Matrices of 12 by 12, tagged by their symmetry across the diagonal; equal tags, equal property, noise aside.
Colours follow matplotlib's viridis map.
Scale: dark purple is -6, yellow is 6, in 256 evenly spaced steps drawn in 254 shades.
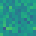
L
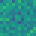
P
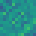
P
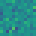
L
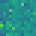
L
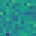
L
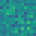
P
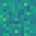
L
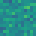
L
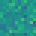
L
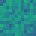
P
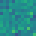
P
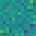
P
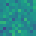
L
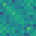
P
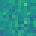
L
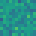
P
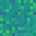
P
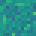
P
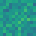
P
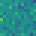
L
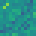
P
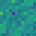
P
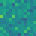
L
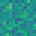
L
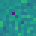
P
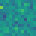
L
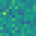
L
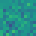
L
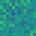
P
